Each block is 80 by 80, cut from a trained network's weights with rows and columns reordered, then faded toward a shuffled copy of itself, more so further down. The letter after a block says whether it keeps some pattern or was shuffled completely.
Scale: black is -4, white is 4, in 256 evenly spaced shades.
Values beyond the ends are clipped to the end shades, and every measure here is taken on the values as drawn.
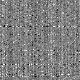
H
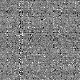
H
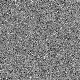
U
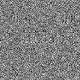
H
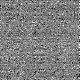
H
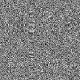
H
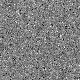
U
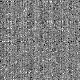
H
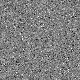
U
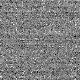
H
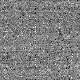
H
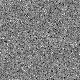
U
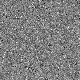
U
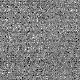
H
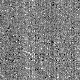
H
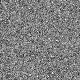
U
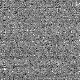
H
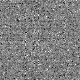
H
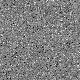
U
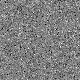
U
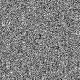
H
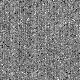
H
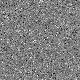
U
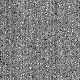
H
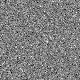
U
